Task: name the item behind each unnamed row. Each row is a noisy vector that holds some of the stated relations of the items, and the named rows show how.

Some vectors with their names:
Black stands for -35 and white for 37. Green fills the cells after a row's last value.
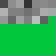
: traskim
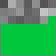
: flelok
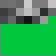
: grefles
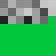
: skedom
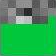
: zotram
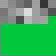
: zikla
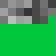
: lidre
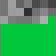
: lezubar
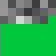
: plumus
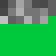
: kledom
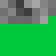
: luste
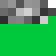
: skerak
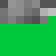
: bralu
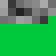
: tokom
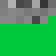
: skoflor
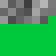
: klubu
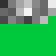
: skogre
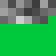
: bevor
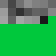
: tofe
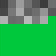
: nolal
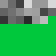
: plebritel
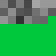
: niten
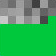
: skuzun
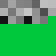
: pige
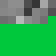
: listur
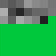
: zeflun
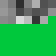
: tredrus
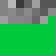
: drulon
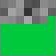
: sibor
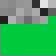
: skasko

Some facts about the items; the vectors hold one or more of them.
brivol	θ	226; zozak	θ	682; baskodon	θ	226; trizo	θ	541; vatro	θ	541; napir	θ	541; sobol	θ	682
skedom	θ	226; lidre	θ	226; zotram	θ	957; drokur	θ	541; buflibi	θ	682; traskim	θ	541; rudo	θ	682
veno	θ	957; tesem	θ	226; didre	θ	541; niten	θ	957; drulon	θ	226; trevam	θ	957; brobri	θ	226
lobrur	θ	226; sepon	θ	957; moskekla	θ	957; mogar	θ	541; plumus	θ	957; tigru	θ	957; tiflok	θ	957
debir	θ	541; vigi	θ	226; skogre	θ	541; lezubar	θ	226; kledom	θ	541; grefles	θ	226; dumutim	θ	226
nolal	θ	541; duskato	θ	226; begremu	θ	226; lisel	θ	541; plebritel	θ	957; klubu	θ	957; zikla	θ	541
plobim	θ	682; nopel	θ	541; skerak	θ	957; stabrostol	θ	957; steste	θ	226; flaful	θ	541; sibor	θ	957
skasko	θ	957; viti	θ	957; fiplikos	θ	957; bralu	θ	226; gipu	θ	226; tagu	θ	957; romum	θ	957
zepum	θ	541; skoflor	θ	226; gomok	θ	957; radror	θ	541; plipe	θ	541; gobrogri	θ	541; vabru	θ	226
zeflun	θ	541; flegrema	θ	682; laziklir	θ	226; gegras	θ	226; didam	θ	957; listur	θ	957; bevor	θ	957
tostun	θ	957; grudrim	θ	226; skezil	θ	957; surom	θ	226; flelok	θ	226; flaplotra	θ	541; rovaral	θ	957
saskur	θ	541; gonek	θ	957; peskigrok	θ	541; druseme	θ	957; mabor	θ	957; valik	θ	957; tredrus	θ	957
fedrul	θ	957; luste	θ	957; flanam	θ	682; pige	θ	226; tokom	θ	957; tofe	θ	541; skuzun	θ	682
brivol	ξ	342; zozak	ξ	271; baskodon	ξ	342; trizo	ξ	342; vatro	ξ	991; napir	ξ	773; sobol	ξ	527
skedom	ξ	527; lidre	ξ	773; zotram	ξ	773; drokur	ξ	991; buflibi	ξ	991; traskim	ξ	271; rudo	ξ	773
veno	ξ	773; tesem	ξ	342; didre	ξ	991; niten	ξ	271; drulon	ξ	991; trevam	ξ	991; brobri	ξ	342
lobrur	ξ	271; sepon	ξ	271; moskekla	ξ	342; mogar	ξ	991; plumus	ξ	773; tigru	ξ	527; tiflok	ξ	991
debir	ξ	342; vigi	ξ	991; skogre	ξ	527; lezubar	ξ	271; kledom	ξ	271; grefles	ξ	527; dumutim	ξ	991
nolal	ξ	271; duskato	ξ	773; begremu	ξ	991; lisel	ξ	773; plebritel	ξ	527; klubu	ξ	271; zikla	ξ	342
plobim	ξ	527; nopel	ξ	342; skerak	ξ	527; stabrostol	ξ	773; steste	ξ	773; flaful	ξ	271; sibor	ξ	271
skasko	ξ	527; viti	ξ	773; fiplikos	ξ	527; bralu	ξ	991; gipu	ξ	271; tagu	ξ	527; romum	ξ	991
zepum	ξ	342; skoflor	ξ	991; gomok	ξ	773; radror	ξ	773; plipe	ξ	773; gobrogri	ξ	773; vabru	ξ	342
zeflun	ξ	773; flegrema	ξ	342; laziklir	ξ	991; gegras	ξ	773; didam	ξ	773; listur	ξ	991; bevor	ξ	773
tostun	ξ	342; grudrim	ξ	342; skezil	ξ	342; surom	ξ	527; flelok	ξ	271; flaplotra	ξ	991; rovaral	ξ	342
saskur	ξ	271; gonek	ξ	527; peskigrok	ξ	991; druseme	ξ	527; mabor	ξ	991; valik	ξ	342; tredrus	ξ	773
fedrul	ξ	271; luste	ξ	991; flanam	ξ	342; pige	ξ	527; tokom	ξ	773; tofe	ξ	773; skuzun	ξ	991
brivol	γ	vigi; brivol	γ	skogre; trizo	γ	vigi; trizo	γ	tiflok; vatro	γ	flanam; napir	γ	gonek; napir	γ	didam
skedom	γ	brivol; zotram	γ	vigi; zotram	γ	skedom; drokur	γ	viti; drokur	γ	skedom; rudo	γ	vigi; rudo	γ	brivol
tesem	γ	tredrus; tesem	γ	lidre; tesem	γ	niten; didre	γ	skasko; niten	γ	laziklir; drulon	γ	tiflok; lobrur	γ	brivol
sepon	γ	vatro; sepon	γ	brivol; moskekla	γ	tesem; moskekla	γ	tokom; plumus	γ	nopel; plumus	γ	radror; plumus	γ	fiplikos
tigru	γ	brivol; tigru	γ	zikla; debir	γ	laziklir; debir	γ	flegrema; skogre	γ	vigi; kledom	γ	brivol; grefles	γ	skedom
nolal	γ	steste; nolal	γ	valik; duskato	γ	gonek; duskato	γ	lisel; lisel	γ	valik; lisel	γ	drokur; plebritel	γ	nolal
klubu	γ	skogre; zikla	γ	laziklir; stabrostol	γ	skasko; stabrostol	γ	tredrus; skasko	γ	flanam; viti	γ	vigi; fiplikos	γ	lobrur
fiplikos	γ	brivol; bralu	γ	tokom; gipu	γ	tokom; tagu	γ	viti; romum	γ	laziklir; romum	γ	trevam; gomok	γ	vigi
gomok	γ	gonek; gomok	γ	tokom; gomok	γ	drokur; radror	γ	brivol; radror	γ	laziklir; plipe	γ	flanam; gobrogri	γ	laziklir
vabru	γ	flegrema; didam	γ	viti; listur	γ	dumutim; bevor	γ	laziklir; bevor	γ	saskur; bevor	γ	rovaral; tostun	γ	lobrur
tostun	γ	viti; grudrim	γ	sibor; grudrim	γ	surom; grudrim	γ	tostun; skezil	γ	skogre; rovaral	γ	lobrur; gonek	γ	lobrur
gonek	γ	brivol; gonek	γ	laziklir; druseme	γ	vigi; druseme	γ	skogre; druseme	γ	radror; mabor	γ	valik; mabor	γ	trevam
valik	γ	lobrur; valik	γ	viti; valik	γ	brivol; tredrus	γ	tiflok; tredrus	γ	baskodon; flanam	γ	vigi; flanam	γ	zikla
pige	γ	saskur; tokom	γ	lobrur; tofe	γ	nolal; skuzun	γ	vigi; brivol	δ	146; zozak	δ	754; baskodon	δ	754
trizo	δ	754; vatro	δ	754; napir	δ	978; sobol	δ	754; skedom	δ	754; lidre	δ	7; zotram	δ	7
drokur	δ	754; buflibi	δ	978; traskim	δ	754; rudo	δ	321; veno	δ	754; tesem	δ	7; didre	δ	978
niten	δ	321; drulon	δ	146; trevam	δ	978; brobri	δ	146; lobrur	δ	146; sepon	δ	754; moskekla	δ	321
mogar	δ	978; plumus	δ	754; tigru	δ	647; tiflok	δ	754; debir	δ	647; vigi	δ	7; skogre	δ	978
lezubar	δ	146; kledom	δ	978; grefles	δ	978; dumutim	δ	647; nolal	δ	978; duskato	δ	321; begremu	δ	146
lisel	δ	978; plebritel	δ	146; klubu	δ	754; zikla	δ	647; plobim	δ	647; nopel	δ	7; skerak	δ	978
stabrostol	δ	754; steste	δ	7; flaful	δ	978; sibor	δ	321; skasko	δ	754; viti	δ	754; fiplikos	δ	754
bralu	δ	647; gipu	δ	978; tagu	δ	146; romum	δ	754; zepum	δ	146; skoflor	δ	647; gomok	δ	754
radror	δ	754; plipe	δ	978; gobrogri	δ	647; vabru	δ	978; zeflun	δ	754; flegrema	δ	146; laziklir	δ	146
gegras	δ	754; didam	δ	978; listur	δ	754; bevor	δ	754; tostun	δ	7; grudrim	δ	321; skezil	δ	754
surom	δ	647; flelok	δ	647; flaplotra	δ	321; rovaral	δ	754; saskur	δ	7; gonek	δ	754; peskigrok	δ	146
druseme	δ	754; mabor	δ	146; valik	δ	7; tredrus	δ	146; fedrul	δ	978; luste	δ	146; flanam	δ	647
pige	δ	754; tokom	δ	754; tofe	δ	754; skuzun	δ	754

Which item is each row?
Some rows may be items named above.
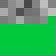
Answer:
tiflok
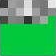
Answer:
plobim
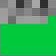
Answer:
peskigrok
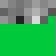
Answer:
nopel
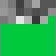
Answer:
tredrus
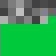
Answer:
gipu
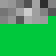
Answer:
zikla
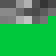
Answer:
gobrogri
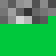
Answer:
zotram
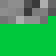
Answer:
listur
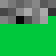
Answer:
vabru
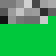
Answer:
tigru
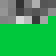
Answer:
tredrus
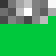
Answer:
skogre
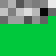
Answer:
sobol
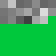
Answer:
brobri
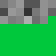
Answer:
sibor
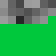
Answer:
laziklir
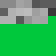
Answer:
flanam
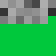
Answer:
moskekla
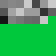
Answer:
tigru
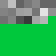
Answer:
brobri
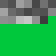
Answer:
radror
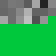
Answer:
didre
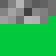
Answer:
saskur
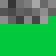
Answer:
trevam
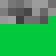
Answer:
vigi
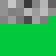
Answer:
baskodon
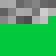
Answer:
brivol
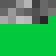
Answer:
rudo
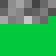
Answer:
flaplotra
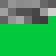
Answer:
steste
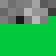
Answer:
debir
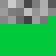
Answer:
baskodon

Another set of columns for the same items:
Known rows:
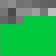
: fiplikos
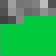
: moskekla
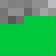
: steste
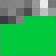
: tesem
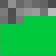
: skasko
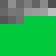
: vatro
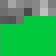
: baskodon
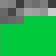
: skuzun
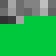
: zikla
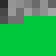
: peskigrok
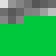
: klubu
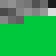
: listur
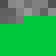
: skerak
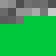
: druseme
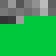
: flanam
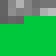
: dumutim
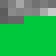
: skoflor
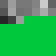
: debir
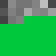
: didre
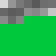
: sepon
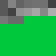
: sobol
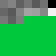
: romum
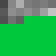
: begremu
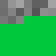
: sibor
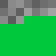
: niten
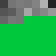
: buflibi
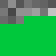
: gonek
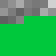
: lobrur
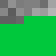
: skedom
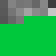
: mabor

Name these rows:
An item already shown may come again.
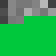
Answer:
didre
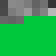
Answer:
luste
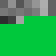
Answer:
flanam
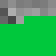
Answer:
gobrogri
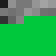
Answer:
skogre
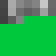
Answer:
zepum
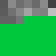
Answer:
mabor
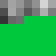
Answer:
grudrim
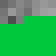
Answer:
lidre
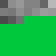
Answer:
surom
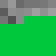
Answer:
radror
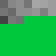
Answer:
grefles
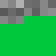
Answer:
fedrul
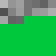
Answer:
gegras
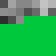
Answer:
brivol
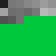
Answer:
vigi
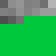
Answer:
surom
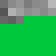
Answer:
duskato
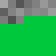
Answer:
zotram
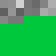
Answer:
lezubar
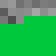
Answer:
radror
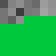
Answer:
saskur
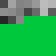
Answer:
brivol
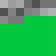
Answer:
traskim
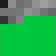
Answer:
skogre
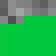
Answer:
tredrus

